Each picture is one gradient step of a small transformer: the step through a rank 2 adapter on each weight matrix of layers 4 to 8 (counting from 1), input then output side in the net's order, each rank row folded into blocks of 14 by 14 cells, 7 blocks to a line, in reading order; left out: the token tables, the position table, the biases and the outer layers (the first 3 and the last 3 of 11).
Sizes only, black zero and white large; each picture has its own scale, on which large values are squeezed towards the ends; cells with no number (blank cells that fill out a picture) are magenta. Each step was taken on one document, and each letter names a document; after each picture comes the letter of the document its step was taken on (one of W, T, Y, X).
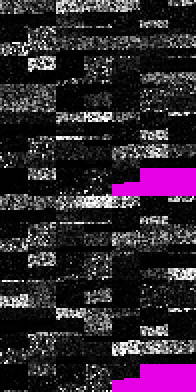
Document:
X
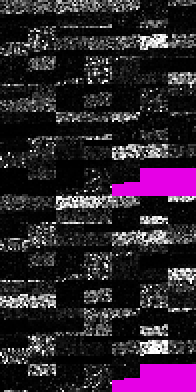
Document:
X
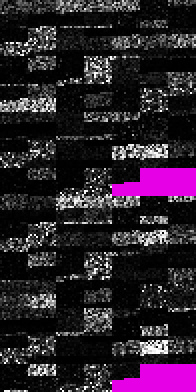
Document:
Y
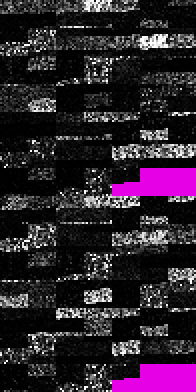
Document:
X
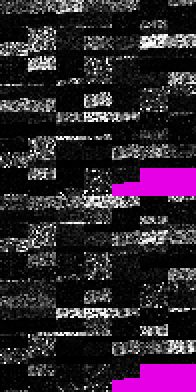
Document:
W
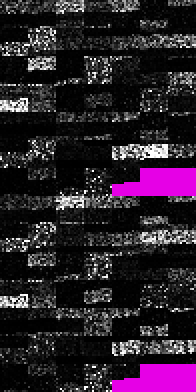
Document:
X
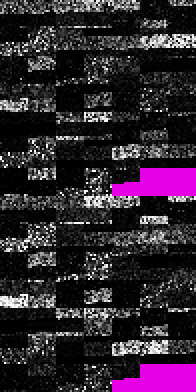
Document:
X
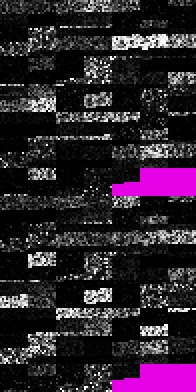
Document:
Y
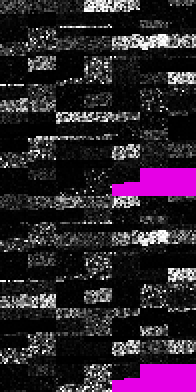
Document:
Y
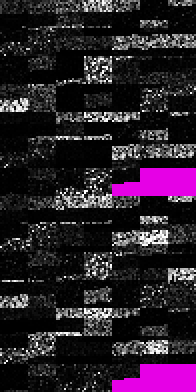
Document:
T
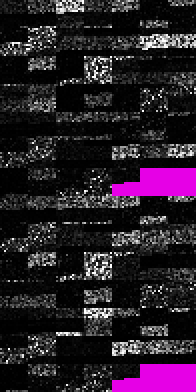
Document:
T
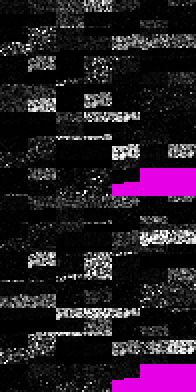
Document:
T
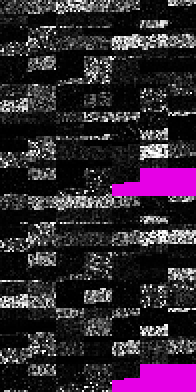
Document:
Y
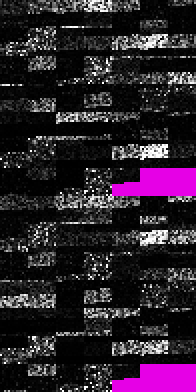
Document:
W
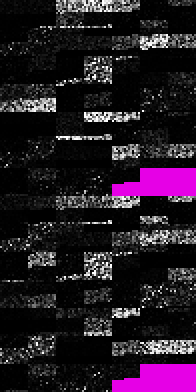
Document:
T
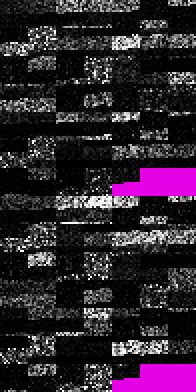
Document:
W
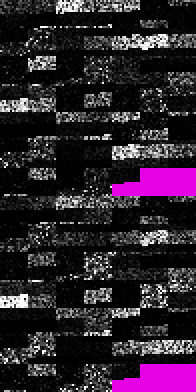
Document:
Y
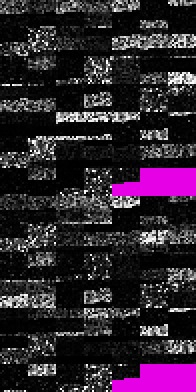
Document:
W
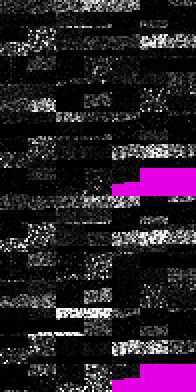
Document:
X
